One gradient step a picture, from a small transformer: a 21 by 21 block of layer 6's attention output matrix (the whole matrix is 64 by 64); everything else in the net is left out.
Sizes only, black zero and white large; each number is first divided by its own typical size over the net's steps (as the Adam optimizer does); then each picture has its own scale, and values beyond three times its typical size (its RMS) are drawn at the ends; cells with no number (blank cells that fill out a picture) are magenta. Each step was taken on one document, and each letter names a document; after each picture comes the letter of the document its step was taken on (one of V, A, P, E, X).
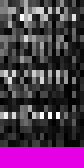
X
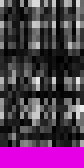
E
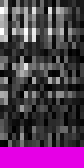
X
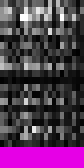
X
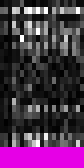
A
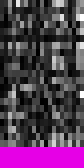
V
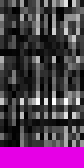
E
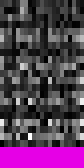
V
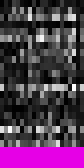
V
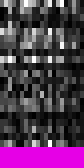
X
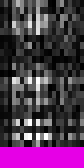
A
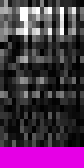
X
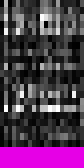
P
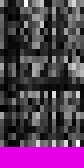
E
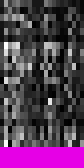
P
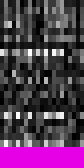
P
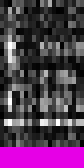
V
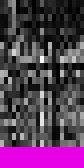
V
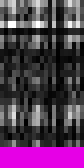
E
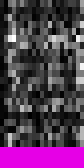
V
